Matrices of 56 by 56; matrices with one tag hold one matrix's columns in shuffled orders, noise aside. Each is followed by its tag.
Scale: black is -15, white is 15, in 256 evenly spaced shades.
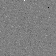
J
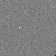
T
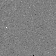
T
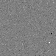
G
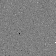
G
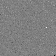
T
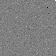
J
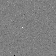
T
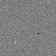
G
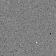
G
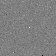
T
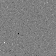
G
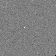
T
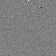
J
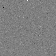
J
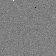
J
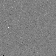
T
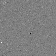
G
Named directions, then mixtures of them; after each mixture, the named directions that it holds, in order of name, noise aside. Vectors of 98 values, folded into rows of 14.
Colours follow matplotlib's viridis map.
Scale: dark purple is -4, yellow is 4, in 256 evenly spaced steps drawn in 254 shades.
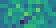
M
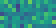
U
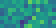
M, U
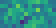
M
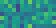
U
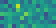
M, U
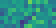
M, U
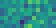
M, U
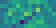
M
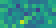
M
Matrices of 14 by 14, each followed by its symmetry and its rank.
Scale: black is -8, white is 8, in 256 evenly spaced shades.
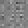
neither, rank three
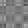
symmetric, rank one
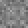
symmetric, rank three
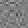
neither, rank three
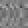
neither, rank two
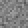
symmetric, full rank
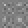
symmetric, rank three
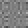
neither, rank two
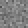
antisymmetric, full rank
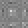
symmetric, rank three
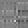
neither, rank two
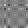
symmetric, rank one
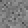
symmetric, full rank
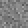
antisymmetric, full rank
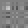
symmetric, rank one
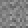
neither, rank three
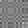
symmetric, rank one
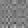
neither, rank two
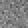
antisymmetric, full rank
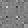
symmetric, rank three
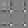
symmetric, rank one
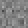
neither, rank three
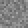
symmetric, full rank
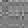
neither, rank two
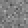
antisymmetric, full rank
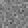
symmetric, full rank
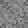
symmetric, full rank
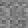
neither, rank three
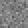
antisymmetric, full rank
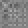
symmetric, rank three
